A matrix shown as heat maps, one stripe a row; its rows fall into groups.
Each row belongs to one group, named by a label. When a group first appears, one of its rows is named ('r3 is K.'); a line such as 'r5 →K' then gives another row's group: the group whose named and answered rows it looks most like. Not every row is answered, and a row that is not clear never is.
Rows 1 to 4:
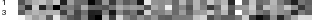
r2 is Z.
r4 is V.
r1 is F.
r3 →F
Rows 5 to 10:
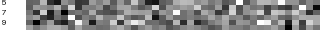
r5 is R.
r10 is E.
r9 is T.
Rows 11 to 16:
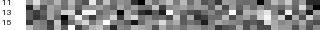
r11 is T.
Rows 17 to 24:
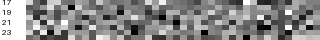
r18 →F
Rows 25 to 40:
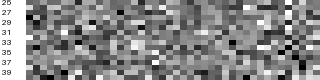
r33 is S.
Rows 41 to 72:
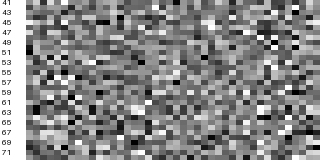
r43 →S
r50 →S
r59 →F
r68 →E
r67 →F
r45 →V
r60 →F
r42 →F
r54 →S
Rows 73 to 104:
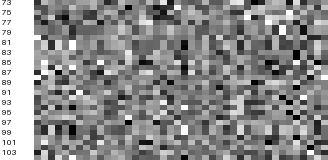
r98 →Z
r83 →E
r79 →S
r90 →E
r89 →R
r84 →E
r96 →E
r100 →E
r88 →V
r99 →Z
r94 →Z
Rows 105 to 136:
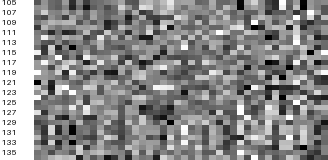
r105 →S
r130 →Z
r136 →F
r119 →V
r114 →Z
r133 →Z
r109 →F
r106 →S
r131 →Z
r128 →R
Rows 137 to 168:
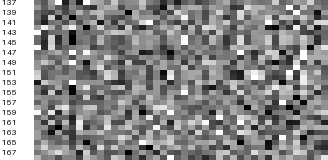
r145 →Z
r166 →T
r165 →S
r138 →R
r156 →E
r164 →S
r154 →T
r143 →S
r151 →R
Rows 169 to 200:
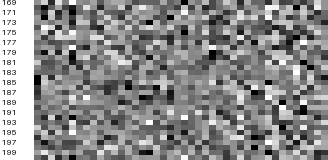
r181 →S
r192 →Z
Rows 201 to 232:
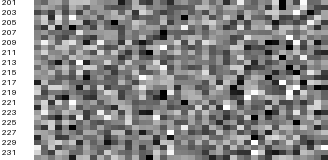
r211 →T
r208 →R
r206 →Z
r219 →R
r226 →Z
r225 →E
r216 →S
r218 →F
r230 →V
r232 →T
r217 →S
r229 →F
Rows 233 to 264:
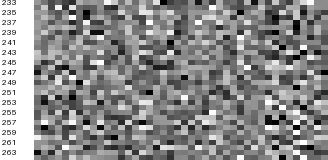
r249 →F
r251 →T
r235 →S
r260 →V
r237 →E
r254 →S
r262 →F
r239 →E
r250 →E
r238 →E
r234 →V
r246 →R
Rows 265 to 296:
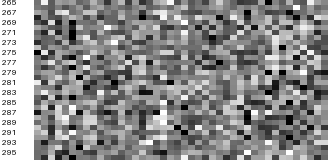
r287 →F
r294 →F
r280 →F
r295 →R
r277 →E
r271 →Z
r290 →E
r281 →V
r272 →T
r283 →T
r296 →Z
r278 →T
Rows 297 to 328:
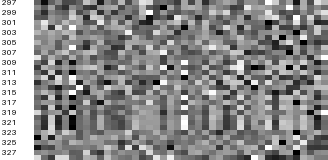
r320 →Z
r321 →Z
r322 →Z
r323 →E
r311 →Z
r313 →F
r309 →Z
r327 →E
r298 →R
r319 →V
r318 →Z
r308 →V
